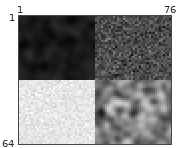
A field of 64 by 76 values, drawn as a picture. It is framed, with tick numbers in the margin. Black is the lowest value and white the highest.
It is made of 2 by 2 panels. Panel 1,1: very low, blotchy, faint in contrast. Panel 1,2: low, fine-grained. Panel 2,1: very high, fine-grained, faint in contrast. Panel 2,2: middling, blotchy, strong in contrast.
